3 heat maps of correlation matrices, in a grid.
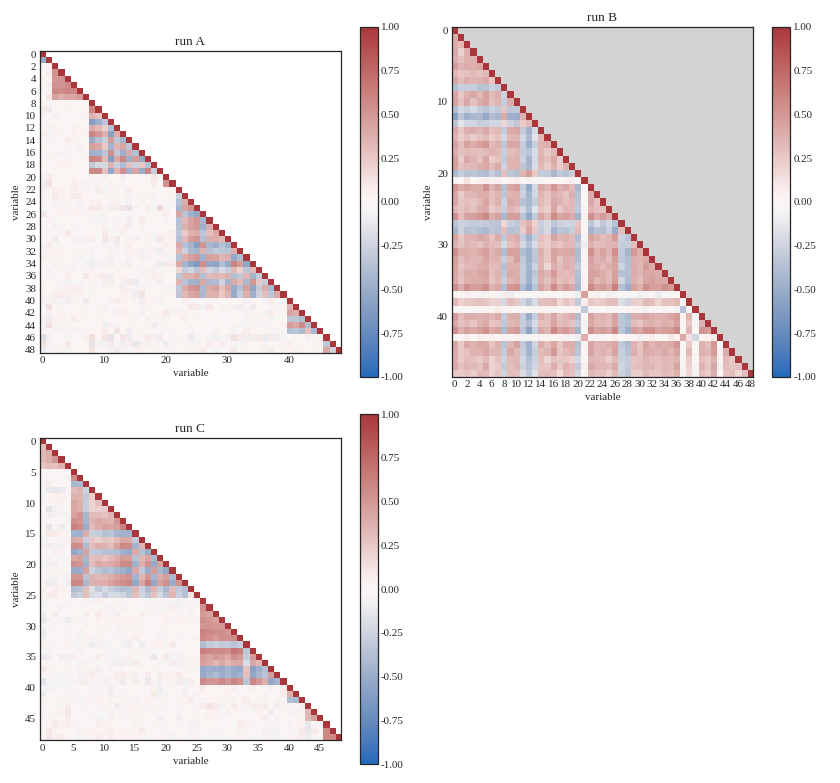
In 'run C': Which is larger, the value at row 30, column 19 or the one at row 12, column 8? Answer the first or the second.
the second
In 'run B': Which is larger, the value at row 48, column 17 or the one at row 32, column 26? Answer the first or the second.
the second
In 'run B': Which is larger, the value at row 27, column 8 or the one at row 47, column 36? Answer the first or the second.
the second
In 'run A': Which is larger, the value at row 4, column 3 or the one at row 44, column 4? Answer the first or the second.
the first
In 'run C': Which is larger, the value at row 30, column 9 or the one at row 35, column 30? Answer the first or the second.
the second
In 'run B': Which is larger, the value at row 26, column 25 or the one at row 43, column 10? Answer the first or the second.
the first
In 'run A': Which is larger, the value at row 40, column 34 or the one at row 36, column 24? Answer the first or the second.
the second
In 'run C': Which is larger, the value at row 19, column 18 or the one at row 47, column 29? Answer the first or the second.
the second
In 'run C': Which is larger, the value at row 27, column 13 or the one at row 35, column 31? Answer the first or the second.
the second
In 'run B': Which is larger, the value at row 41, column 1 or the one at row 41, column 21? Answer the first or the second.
the first
